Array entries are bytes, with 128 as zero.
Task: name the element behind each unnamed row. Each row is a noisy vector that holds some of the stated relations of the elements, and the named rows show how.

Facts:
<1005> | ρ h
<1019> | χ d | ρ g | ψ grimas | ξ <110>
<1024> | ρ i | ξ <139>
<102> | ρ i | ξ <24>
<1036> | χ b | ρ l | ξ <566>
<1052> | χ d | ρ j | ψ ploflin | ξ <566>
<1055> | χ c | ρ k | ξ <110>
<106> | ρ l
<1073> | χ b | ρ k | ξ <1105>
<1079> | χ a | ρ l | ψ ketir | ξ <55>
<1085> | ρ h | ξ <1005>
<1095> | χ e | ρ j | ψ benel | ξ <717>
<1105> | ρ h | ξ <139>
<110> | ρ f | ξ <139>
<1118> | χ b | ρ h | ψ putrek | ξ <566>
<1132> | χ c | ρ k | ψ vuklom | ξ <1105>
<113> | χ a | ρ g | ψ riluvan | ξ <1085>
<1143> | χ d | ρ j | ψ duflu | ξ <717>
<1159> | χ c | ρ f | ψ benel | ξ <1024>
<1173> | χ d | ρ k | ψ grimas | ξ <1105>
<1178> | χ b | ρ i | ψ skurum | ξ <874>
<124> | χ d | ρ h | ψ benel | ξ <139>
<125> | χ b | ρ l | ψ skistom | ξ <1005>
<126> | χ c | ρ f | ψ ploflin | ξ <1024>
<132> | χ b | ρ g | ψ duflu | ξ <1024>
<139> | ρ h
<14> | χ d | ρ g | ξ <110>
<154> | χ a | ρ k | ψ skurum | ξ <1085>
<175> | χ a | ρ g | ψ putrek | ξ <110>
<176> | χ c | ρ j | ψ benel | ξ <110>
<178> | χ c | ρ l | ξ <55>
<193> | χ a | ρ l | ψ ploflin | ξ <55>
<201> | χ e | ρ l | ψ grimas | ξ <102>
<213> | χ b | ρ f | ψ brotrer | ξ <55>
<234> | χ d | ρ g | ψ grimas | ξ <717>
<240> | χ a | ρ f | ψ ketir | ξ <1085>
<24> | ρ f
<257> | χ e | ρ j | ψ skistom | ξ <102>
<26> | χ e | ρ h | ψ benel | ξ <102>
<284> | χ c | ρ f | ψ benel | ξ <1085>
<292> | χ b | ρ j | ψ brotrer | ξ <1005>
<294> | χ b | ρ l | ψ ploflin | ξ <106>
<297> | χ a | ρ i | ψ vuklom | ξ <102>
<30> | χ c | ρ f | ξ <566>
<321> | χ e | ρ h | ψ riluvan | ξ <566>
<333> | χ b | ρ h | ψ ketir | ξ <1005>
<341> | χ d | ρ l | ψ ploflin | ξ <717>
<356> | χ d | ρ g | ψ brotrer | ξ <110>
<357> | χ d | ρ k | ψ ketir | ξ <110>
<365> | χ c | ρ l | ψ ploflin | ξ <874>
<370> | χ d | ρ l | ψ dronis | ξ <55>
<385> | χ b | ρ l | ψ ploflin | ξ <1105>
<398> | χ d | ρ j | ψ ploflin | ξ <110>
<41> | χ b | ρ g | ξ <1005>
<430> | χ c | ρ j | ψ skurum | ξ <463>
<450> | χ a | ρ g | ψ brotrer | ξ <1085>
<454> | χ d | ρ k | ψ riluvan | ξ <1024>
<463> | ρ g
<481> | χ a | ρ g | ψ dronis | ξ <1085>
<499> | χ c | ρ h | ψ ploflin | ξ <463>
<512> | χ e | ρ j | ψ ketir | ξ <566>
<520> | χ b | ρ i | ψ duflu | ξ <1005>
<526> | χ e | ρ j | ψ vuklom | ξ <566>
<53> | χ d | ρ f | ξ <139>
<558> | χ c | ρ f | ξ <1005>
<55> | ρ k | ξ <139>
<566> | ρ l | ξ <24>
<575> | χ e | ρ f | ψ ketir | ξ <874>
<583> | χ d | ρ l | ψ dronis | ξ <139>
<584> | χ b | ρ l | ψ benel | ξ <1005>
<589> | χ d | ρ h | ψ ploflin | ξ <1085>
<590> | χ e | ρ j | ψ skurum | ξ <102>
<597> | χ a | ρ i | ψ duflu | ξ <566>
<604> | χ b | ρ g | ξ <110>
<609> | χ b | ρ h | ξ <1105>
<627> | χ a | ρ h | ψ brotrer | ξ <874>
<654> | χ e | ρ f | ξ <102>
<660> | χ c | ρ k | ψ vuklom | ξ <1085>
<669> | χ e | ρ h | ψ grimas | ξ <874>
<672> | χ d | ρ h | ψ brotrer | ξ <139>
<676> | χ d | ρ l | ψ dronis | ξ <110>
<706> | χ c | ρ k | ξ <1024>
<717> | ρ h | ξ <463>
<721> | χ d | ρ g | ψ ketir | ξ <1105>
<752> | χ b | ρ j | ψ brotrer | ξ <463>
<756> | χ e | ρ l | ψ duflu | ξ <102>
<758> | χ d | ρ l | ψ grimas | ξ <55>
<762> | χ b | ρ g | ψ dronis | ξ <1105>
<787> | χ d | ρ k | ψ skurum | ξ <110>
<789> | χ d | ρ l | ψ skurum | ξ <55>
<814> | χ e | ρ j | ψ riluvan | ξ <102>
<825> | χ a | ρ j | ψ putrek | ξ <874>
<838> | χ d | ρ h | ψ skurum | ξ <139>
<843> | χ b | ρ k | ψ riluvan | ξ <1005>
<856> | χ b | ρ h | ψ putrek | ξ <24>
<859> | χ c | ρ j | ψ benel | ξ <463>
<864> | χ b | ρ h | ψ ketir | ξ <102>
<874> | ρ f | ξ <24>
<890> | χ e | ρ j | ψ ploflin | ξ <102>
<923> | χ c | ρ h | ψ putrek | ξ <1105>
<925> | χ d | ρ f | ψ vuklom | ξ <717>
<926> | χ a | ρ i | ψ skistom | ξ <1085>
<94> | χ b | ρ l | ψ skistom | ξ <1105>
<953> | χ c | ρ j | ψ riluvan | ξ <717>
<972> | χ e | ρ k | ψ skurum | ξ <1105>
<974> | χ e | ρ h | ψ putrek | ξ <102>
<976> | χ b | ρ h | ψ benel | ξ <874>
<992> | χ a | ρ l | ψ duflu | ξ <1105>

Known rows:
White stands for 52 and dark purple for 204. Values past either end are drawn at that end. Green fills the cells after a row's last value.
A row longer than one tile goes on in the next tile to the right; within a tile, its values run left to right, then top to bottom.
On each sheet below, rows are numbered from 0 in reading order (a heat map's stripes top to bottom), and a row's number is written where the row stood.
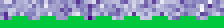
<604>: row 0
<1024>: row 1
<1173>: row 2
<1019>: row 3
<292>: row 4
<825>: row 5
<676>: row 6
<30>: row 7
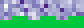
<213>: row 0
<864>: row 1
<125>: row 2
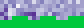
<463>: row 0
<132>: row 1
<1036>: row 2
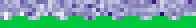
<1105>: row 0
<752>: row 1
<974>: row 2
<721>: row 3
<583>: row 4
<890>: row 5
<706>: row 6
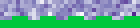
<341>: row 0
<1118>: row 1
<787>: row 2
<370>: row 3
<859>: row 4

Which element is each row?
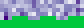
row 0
<450>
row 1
<669>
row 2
<240>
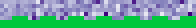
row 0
<294>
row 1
<175>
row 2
<154>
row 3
<1143>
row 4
<53>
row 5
<124>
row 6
<257>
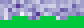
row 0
<976>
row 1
<926>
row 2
<584>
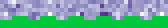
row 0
<333>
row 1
<1178>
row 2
<385>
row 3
<756>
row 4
<499>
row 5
<627>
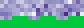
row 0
<520>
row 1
<589>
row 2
<660>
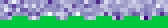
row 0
<575>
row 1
<1073>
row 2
<672>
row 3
<1052>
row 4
<41>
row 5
<113>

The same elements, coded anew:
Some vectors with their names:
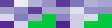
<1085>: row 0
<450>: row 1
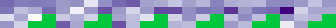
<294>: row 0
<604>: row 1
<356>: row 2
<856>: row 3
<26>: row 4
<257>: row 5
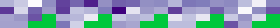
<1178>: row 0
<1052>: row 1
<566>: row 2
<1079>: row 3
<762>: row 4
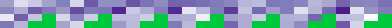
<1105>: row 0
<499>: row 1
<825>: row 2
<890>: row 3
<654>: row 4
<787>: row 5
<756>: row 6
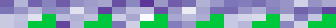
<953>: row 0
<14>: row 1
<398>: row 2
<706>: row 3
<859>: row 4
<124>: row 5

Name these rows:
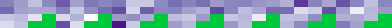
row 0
<125>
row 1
<992>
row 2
<597>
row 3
<234>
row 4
<176>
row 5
<357>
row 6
<843>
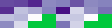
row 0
<365>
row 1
<201>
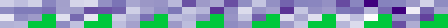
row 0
<333>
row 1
<609>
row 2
<463>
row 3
<721>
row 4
<154>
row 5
<106>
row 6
<341>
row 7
<102>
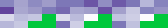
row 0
<789>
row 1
<758>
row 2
<292>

